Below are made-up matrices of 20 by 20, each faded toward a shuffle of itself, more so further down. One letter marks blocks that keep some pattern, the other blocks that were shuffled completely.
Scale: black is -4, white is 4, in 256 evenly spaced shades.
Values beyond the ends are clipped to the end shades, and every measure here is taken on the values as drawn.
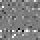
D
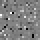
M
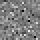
M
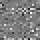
D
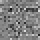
D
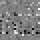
D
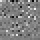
D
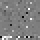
D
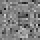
D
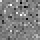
M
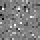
M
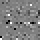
D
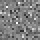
M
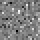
M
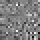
D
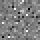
M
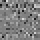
D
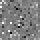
M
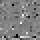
D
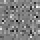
D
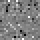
M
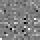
D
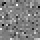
M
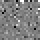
D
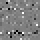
D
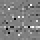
D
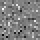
M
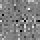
D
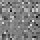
D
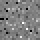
M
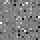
M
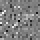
D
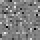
M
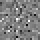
D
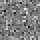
M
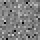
M
